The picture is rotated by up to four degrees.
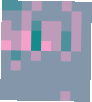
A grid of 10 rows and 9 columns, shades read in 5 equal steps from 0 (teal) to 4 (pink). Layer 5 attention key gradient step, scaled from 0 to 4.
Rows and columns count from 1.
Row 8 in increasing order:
2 2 2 2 2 2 2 2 2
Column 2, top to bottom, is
1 2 2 3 3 1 3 2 2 2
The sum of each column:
23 21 26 17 24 23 21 24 20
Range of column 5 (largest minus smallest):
2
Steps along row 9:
same same same same same same same same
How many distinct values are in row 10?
2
